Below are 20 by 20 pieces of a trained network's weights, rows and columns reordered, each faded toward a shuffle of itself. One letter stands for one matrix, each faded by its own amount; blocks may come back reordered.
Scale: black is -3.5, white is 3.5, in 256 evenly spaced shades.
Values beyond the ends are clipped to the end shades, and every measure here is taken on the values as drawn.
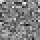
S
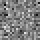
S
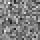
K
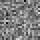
S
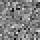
S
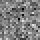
S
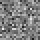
K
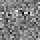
K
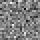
K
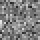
K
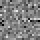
S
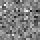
K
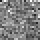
S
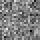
S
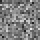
K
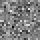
K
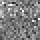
S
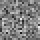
K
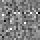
S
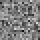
K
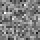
K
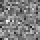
K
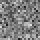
K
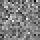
K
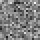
K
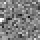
S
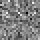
K
